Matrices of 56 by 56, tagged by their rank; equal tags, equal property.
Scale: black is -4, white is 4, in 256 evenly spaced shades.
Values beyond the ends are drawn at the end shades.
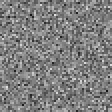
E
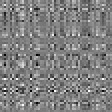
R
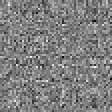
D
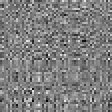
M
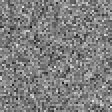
E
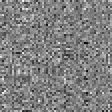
D
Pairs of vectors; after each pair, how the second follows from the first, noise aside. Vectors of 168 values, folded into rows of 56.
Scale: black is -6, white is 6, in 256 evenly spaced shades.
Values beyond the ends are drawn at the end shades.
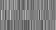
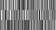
scaled up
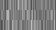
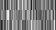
scaled up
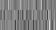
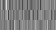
reversed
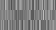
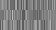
reversed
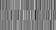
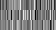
scaled up
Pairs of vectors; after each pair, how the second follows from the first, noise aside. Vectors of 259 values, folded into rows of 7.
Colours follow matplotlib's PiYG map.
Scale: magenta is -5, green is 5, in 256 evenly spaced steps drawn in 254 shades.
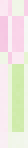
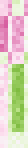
scaled up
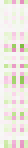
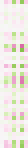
negated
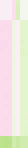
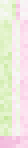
negated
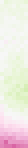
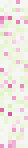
shuffled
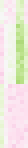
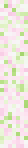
shuffled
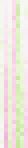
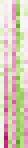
scaled up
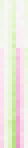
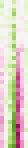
scaled up
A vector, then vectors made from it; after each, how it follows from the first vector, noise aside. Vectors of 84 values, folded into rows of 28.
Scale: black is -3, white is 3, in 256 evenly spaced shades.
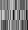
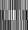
sign-scrambled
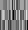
sign-scrambled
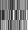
negated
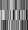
copied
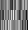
sign-scrambled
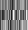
negated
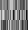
copied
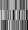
copied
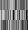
copied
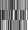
negated
